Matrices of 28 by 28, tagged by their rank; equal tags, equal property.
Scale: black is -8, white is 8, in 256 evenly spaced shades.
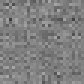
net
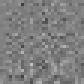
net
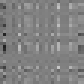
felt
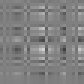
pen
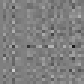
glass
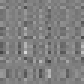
felt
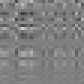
felt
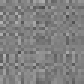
glass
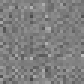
net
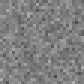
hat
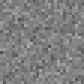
hat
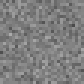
hat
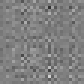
glass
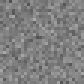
hat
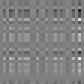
pen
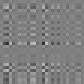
pen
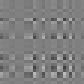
pen
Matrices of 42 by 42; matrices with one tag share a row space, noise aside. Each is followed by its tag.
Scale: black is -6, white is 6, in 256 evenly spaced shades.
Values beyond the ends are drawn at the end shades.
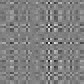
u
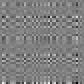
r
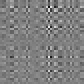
u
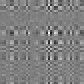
u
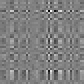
u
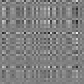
r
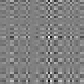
u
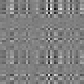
u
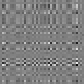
r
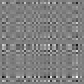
r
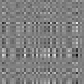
r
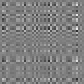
r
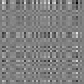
r
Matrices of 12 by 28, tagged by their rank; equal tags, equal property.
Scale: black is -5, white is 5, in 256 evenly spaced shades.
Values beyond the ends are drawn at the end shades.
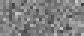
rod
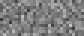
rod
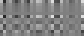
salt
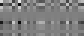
salt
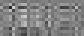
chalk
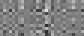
chalk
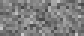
rod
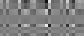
salt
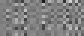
chalk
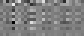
chalk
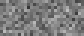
rod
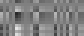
salt
